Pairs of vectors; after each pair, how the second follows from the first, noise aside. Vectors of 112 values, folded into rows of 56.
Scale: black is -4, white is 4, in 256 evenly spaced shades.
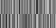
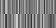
wrapped around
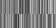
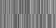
shrunk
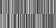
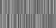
shrunk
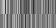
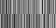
wrapped around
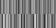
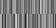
wrapped around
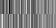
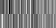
copied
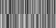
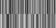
copied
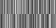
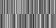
copied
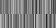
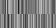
wrapped around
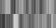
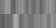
shrunk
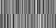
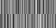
copied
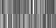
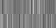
shrunk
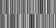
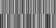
wrapped around
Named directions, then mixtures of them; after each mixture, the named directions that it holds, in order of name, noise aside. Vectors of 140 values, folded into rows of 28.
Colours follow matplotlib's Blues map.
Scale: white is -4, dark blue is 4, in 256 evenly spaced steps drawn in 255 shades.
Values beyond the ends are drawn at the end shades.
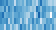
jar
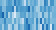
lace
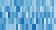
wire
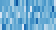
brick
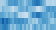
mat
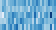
jar, lace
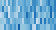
jar, wire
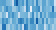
brick, wire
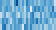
brick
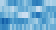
mat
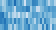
lace, mat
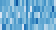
brick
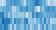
lace, mat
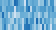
brick, lace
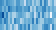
jar, lace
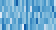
brick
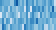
brick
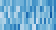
jar, wire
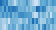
jar, mat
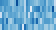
brick, jar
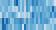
brick, mat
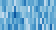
lace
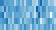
jar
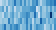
jar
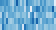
brick, jar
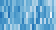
jar, wire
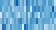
brick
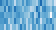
jar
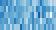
jar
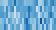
jar, lace
